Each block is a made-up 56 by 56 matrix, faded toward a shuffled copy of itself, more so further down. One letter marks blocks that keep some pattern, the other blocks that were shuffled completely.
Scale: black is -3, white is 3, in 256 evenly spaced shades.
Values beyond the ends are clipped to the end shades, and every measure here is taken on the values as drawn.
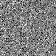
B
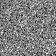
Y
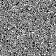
B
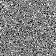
Y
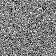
Y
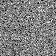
B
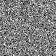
Y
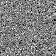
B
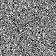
B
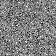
Y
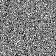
B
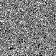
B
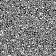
Y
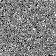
Y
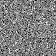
Y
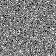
B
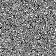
Y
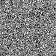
B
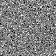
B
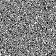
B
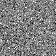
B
